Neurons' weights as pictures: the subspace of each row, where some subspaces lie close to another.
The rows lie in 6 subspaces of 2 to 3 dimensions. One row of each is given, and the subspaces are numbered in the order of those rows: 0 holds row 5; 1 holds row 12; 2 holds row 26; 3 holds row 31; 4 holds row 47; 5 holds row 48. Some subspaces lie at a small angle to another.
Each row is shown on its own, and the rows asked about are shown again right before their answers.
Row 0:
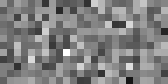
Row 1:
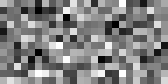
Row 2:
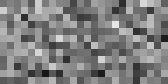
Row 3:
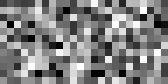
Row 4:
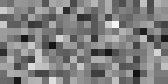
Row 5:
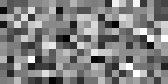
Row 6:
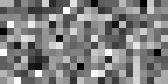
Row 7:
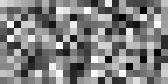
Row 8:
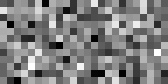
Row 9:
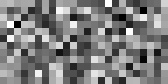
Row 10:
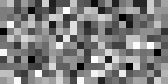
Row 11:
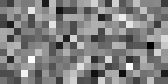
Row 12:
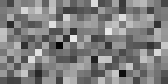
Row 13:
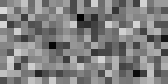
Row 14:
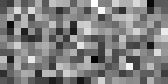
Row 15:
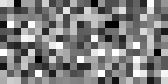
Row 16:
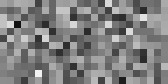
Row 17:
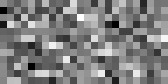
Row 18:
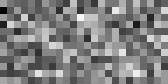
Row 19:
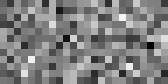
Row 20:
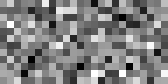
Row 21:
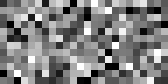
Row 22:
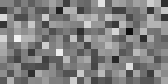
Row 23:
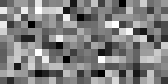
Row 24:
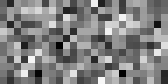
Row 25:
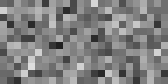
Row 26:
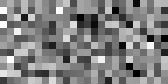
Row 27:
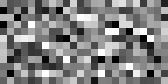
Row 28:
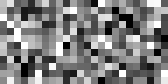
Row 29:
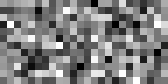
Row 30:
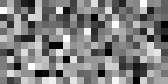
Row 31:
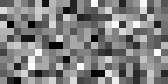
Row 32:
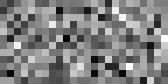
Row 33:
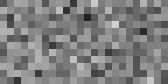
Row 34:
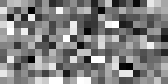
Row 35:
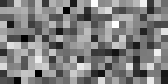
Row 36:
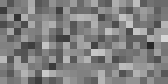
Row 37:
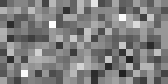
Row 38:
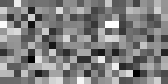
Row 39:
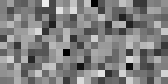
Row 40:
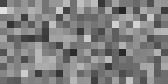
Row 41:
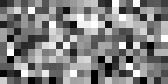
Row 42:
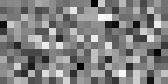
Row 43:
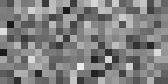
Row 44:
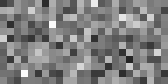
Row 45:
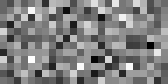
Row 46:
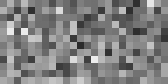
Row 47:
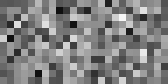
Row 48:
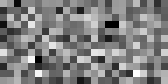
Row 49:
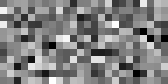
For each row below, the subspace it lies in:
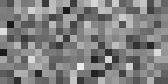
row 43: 0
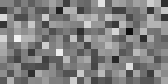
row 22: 1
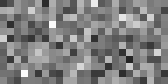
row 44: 2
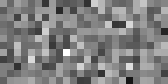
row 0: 2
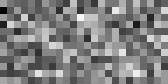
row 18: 2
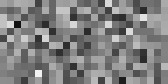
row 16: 4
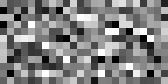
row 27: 1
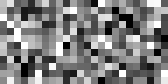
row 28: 1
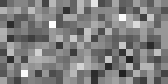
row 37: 2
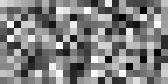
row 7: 4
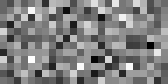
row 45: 0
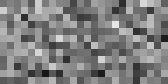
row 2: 1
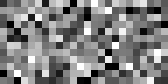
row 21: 5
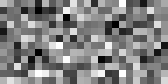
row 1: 1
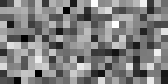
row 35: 5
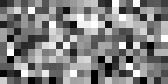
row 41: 2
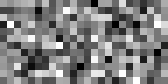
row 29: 4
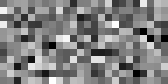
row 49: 0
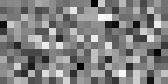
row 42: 4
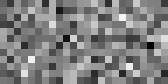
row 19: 3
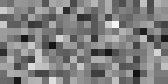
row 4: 0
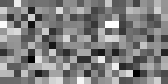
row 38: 5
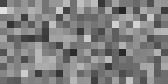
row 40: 2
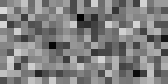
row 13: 2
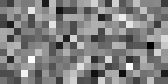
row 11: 3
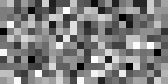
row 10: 0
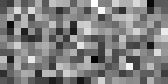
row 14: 5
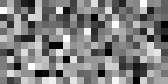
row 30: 4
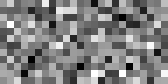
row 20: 3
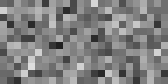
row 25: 3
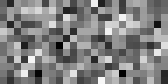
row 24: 1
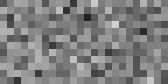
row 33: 5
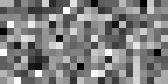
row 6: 0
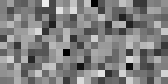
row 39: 2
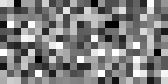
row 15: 5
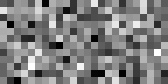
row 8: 3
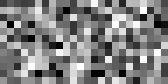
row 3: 4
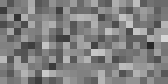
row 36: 1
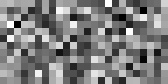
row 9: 4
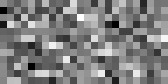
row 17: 3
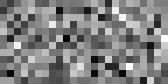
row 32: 4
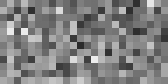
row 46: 5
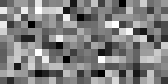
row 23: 1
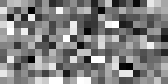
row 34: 5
